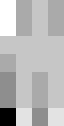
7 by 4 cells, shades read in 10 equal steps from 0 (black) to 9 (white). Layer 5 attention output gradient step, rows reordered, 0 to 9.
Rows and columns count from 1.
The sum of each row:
28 28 28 27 25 25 21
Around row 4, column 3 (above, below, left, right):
7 6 7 7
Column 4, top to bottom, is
6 6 7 7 7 7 8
